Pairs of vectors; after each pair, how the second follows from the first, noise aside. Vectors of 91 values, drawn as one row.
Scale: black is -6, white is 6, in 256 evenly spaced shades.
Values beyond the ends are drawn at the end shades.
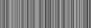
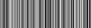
scaled up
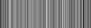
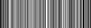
scaled up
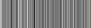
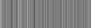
shrunk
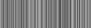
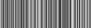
scaled up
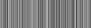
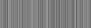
shrunk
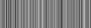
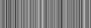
copied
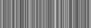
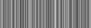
copied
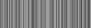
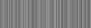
shrunk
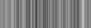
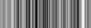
scaled up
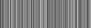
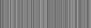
shrunk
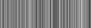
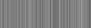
shrunk
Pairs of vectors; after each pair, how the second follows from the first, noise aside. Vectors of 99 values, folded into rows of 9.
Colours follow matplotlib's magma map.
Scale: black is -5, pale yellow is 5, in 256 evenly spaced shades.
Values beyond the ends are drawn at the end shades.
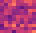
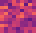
wrapped around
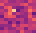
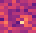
reversed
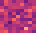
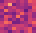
reversed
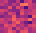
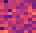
wrapped around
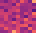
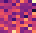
scaled up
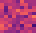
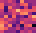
scaled up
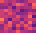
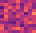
reversed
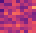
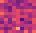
wrapped around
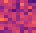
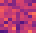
reversed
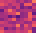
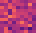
wrapped around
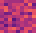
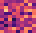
scaled up
